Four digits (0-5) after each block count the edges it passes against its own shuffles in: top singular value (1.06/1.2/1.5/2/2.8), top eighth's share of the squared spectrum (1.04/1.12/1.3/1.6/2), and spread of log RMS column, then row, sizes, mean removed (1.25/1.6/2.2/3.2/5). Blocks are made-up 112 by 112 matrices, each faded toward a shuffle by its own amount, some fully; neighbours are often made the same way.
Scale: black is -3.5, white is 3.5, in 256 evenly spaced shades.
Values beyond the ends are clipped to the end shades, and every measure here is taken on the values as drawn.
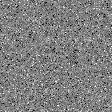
3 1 0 0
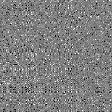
5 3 2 2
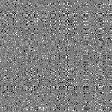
5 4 3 3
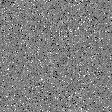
2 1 0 0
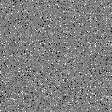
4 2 1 1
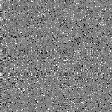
4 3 2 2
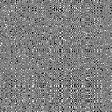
5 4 3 3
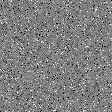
2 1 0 0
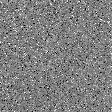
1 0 0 0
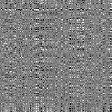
5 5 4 3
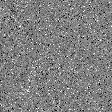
2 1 0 0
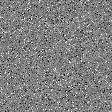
2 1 0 0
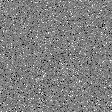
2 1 0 0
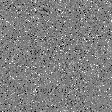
3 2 0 1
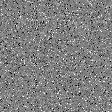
3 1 0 0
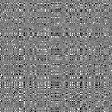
5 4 4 4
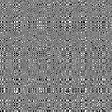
5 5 4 4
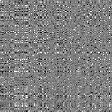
5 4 3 3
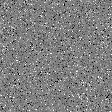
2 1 0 0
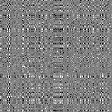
5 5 4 4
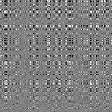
5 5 4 4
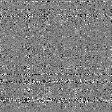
2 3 3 4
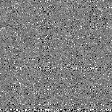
2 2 2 3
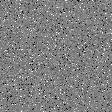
1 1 0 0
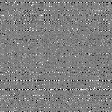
5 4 2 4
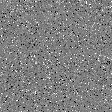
2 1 0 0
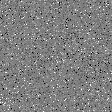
2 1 0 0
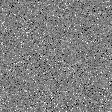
0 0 0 0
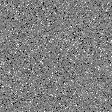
0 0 0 0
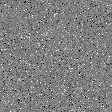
0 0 0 0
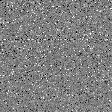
1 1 0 2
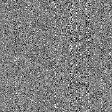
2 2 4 0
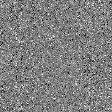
1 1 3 0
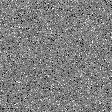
0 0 0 0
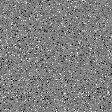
1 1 0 1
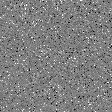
0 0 0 0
